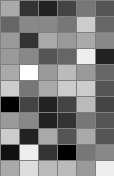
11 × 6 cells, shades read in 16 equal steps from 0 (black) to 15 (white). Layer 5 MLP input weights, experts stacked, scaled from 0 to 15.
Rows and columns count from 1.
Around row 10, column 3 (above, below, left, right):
10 11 14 0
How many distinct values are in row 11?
5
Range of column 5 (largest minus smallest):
7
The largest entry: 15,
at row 5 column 2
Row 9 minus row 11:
2 -11 -1 -6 1 -9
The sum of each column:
88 85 72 72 108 68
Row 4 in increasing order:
2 5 6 8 9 14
